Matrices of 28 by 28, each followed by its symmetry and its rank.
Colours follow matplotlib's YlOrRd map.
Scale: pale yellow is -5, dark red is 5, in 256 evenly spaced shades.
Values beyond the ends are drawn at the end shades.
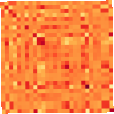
symmetric, rank three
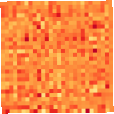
neither, rank five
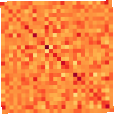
symmetric, rank five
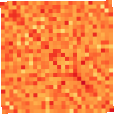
symmetric, full rank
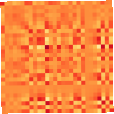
symmetric, rank two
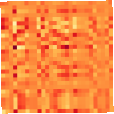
neither, rank two
